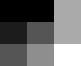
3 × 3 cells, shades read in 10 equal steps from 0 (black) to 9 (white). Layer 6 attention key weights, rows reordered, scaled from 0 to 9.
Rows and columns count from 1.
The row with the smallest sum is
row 1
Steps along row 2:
up up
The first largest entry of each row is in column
3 3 3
